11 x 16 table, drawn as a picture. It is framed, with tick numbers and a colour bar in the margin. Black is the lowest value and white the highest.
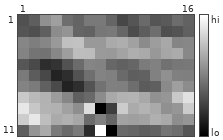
Values change most from cell to cell in the bottom middle. The values follow a bell shape. Stripes running across repeat 2 times from top to bottom. An odd patch, rougher than its surroundings, sits in the bottom middle.
